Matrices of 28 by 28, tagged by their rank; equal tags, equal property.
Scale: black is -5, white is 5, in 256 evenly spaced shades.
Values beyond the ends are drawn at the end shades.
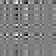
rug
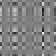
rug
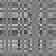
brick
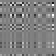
rug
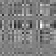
brick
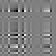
rug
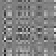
brick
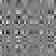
brick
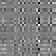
brick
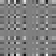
rug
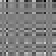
rug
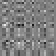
brick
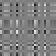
rug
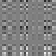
rug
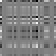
rug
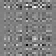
brick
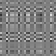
rug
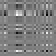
rug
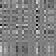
brick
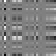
rug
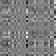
brick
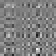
brick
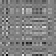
brick
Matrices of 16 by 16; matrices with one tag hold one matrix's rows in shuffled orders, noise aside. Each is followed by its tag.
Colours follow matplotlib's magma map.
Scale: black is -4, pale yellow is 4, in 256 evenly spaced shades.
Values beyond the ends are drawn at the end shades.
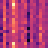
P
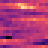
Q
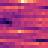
Q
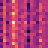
P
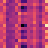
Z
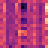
Z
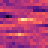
Q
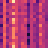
P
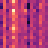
P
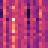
P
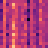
P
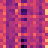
Z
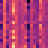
P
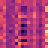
Z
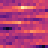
Q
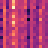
P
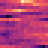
Q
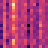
P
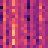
P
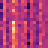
P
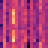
P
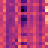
Z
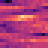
Q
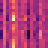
P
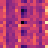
Z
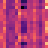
Z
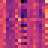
Z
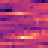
Q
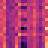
Z
